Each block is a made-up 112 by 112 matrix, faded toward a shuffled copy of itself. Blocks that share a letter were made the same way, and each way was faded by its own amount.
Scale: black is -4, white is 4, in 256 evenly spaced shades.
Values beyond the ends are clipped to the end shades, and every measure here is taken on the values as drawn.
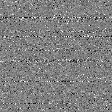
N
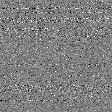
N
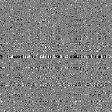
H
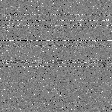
N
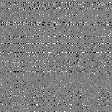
H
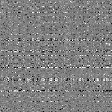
H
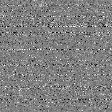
N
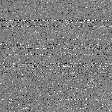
N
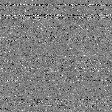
N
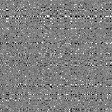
H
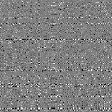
H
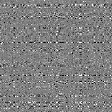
H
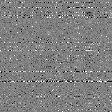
H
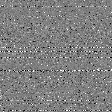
N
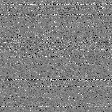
N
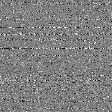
N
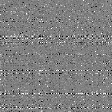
H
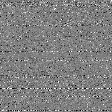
N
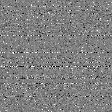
N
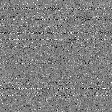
N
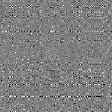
H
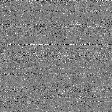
N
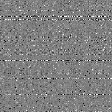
H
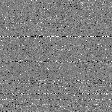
N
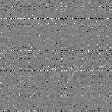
H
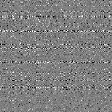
H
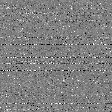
N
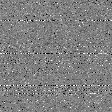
N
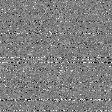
N
